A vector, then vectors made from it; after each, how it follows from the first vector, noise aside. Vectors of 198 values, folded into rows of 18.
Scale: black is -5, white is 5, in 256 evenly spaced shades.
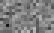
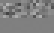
partly zeroed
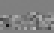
partly zeroed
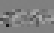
partly zeroed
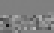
partly zeroed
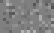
partly zeroed
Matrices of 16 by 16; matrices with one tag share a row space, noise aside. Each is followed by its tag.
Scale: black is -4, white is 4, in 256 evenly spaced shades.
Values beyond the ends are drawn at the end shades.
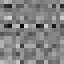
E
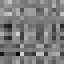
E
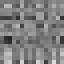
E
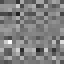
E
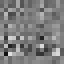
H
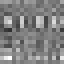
E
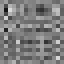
H
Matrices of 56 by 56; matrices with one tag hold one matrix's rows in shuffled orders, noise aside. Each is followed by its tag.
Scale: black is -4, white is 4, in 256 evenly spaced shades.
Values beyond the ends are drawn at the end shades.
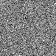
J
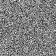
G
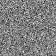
J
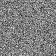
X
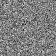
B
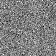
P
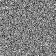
G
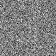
P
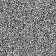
X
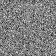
X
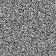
B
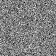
P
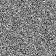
B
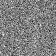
P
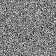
X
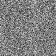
P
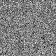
X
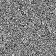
B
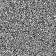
G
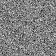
X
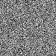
J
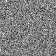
G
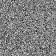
J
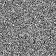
X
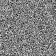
G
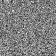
B
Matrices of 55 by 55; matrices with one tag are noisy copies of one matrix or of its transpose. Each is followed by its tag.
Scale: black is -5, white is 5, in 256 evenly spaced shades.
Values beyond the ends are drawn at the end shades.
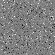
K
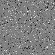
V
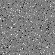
V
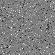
V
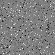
V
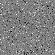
K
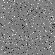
K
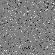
V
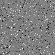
V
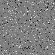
V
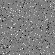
V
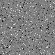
V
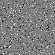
V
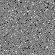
V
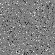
K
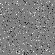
K
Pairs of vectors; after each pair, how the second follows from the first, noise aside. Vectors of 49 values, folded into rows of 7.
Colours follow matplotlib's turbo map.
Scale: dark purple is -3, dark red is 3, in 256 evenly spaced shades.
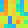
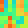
negated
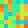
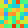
shuffled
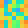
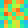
negated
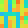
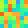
negated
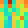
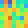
negated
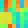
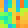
negated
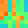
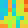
negated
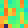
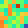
shuffled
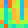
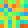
shuffled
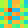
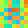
negated
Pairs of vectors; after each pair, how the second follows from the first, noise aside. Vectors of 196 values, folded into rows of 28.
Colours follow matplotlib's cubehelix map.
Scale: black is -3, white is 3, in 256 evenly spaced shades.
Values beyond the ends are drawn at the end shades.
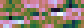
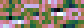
copied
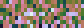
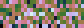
copied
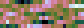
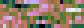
wrapped around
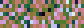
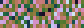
copied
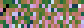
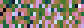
copied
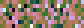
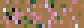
partly zeroed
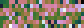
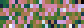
copied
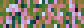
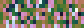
sign-scrambled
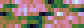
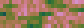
shrunk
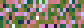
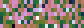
sign-scrambled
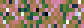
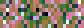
copied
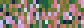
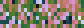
sign-scrambled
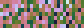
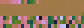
partly zeroed
